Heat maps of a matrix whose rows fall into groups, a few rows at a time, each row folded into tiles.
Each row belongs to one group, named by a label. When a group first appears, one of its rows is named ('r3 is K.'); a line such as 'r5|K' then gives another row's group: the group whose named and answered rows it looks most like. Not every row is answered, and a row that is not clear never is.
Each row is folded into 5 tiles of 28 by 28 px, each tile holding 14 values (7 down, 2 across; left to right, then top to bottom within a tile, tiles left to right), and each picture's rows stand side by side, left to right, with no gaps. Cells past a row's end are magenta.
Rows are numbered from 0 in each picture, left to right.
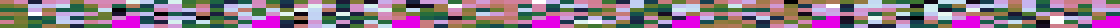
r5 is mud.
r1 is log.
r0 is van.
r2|log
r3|van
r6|log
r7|mud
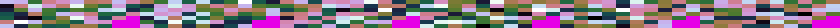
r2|van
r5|mud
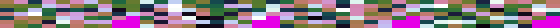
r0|van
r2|mud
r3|mud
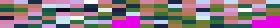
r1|van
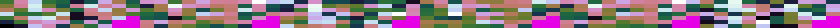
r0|log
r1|van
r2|log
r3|van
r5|log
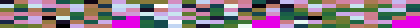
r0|mud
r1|log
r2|van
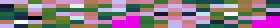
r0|van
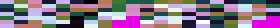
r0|log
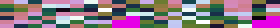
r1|log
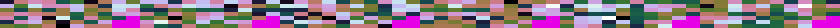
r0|mud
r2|mud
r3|mud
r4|log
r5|log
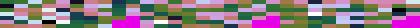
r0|log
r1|van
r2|van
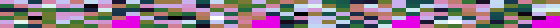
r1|mud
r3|mud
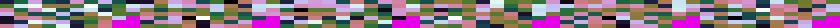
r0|log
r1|mud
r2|mud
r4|mud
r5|mud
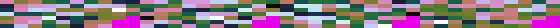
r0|log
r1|van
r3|van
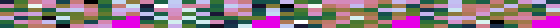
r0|mud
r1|log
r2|van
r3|log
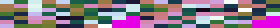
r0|log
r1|van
